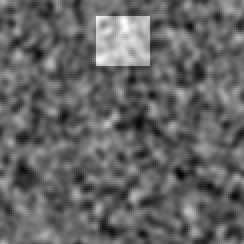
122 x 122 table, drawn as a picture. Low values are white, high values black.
Odd patch: lower, in the top middle. Average level on the scale: 60%. Ninth with the lowest average: top middle.
